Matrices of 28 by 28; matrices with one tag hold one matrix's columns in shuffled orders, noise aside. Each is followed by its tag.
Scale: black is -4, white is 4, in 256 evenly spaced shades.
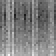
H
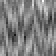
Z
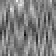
Z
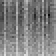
H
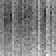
H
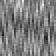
Z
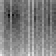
H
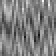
Z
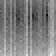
H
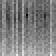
H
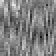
Z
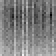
H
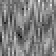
Z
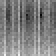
H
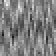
Z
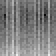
H
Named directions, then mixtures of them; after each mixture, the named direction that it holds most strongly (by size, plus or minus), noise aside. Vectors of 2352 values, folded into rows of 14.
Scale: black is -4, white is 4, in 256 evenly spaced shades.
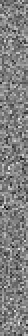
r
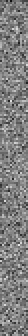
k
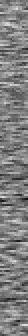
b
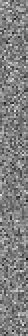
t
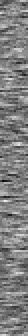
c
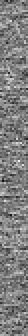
c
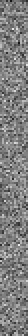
k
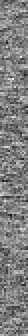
c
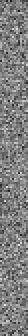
k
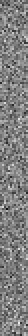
r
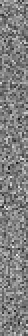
r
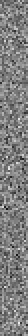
r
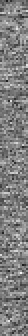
k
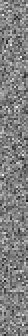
t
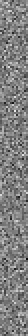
t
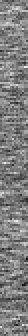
b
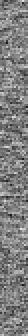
c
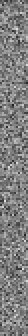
r
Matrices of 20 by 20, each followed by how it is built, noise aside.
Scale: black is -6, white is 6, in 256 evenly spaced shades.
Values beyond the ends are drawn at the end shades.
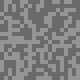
noise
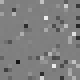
sparse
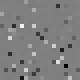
sparse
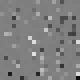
sparse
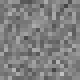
noise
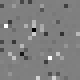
sparse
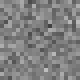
noise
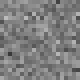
noise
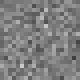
noise
